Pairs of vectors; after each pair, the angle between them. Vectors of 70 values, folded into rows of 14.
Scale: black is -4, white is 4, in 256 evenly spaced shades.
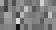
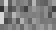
partly opposed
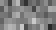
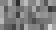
nearly opposite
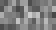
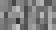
partly opposed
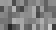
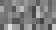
nearly opposite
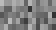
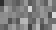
nearly opposite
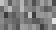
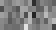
partly aligned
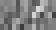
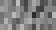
nearly opposite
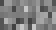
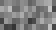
partly aligned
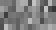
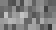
partly opposed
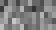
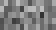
nearly opposite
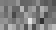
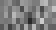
nearly opposite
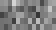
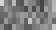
partly aligned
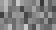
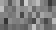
orthogonal
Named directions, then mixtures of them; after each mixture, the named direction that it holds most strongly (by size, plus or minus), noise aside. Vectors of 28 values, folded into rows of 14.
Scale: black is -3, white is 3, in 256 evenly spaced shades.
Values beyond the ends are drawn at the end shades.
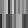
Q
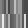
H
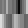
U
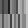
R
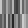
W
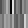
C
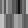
U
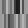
W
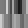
U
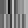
R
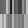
C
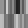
U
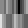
U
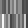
H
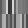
Q
